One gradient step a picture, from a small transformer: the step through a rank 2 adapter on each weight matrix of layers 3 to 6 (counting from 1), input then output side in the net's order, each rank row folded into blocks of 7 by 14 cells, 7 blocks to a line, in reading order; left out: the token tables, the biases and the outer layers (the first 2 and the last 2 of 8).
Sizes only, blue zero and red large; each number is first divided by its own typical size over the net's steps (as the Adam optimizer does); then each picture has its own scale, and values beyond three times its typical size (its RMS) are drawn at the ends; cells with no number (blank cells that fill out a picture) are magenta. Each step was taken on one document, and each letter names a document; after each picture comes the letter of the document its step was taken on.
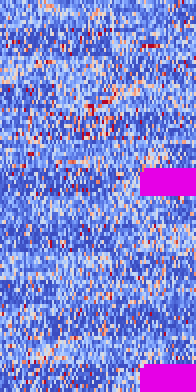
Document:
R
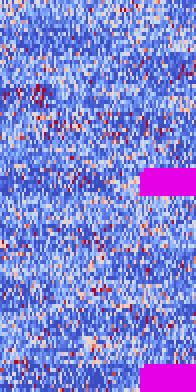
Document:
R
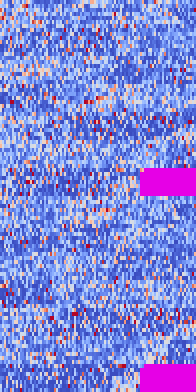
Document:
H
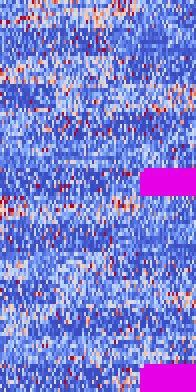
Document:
R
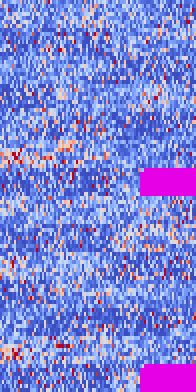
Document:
R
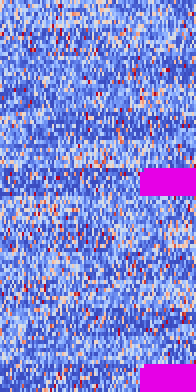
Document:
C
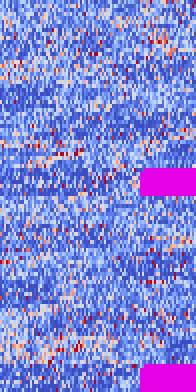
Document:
H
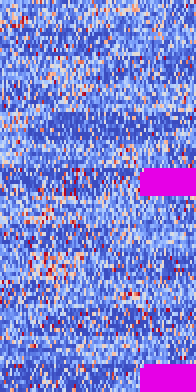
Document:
C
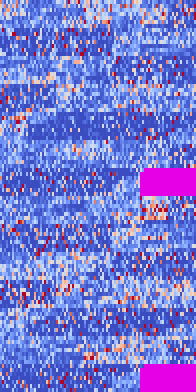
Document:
C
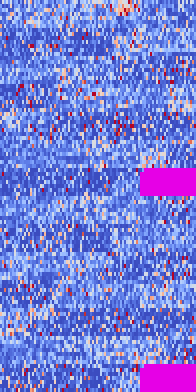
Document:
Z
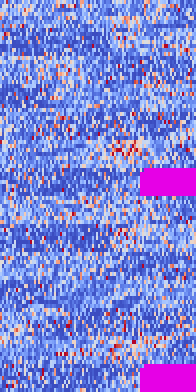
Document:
H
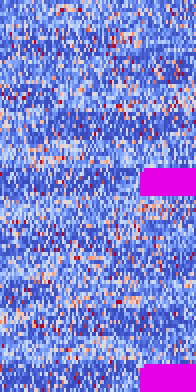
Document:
C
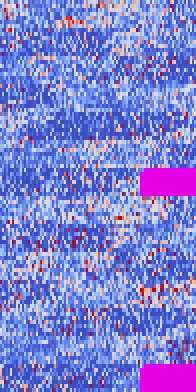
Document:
C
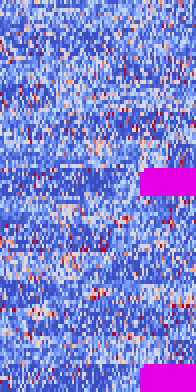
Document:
R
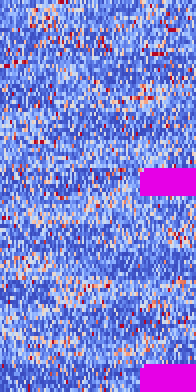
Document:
H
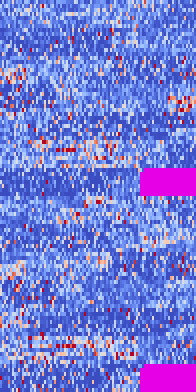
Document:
Z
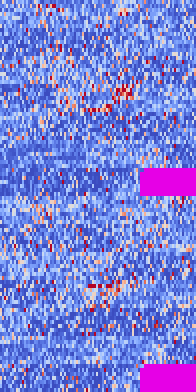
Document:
Z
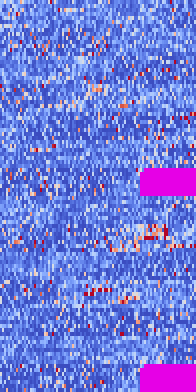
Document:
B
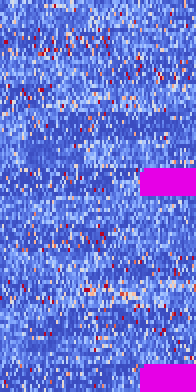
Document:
B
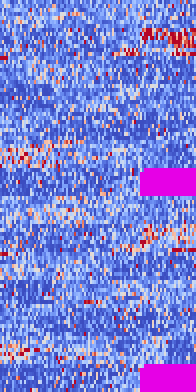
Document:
H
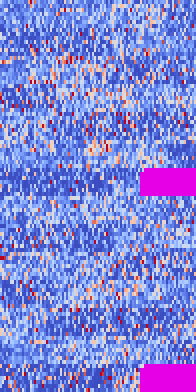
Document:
R
